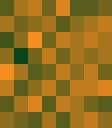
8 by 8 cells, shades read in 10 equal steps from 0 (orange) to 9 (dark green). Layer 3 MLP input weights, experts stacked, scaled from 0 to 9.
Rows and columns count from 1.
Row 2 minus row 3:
-4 1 4 -2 4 1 1 -1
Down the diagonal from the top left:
6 5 0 2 2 2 5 4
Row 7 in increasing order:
1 2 3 3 5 6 6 6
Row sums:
34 30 26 35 27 24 32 33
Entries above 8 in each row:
0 0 0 1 0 0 0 0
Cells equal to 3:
13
